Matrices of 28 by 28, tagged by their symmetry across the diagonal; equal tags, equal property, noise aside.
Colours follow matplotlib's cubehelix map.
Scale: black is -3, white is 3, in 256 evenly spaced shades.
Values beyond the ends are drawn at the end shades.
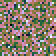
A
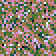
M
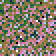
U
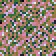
U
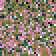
A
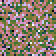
A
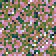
U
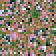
M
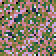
U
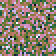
A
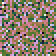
A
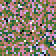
M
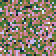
A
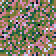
U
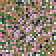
U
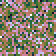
A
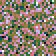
M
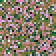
U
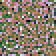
M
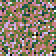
M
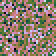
U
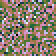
M
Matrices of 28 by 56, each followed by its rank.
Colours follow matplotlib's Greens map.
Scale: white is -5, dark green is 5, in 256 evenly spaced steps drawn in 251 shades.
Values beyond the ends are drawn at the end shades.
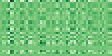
two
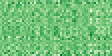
five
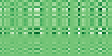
one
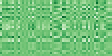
two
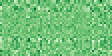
five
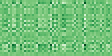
two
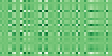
one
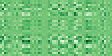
two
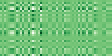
one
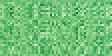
five
